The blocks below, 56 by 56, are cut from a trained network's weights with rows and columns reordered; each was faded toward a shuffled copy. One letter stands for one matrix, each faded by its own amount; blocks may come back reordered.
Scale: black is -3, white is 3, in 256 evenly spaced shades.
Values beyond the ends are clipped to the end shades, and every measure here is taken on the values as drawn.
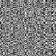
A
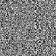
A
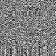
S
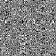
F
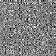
F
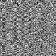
S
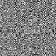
A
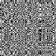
A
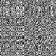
A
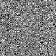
F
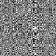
A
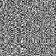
S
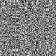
A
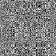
A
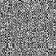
A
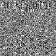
F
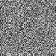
S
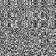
S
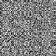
S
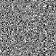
F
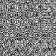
A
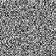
S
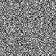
S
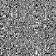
F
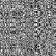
A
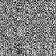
A
